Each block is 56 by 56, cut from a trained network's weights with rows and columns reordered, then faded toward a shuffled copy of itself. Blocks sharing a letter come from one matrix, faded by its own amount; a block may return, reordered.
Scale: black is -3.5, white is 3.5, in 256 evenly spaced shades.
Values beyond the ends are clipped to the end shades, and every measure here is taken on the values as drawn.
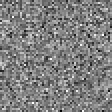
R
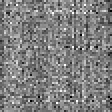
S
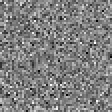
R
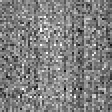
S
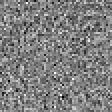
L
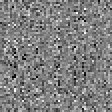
L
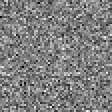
R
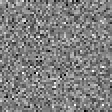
L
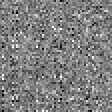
L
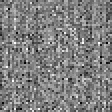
S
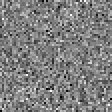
R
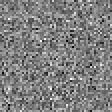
L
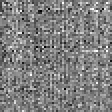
S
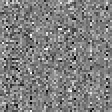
L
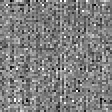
S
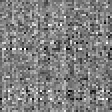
S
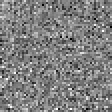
R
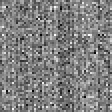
S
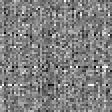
S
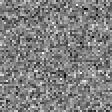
R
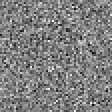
R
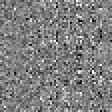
L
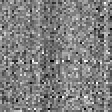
S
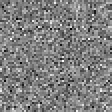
R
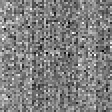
S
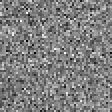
R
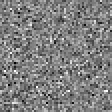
R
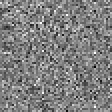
L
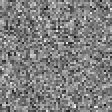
R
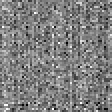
S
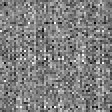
S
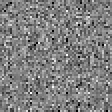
L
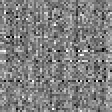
S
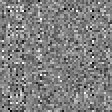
L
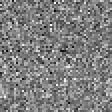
R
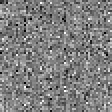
L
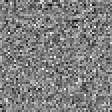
R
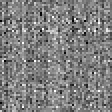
S
